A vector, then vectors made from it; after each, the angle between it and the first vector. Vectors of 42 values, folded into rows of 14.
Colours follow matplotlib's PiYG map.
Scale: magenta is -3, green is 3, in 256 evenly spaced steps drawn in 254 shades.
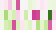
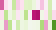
partly aligned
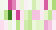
partly aligned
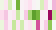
nearly opposite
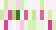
orthogonal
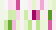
nearly parallel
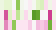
nearly opposite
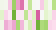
partly aligned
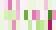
nearly parallel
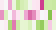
partly aligned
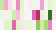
nearly parallel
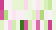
orthogonal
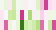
orthogonal
